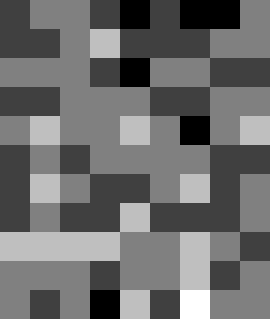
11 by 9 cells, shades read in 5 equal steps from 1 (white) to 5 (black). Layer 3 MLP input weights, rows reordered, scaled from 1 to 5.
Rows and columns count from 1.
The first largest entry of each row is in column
5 1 5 1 7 1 1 1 9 4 4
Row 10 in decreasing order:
4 4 3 3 3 3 3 3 2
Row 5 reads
3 2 3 3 2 3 5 3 2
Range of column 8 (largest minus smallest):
2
